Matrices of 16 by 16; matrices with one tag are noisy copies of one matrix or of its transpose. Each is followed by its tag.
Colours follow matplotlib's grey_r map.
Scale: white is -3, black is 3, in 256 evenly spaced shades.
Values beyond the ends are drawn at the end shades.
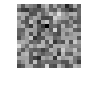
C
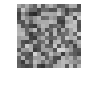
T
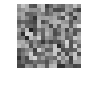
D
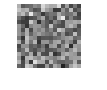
T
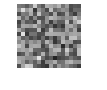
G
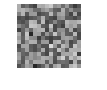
T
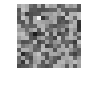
T
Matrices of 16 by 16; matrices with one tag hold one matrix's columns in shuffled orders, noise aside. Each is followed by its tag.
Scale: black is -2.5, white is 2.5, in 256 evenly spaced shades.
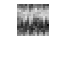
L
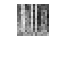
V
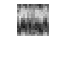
L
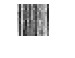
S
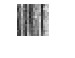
S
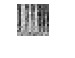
V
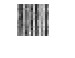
S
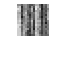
S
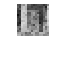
V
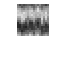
L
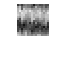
L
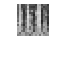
V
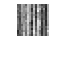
S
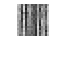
S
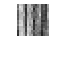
S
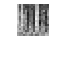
V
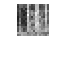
V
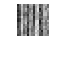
S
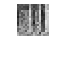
V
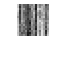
S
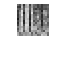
V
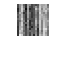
S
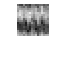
L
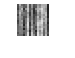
S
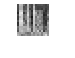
V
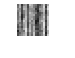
S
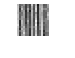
S
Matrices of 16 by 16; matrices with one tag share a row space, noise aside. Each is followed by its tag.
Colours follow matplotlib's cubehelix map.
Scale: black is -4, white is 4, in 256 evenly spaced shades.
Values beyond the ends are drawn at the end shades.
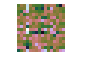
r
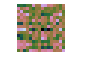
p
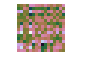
p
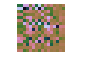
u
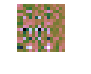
u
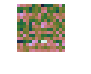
p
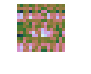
p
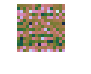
p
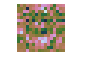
r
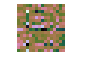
r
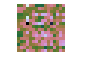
r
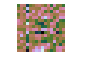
r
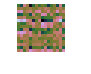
p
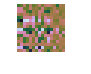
u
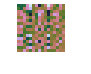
u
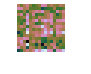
r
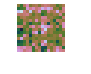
p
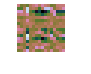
r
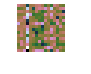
r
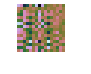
u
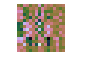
u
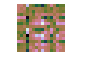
r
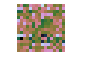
p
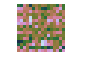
p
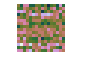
p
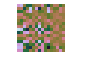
u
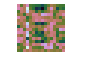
r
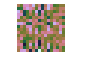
u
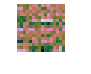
p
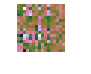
u
